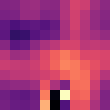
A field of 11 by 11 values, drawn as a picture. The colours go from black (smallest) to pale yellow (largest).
Mirror symmetry: none. Roughest part: bottom middle. Average level on the scale: 50%. Odd patch: rougher, in the bottom middle.
